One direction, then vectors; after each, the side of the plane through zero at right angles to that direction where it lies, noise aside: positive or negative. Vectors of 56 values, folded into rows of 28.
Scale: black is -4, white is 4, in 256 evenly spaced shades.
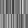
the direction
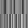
negative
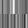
negative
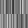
positive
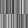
positive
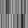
positive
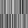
negative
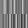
positive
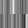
negative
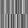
positive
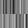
positive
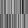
negative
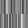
negative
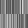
positive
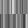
negative
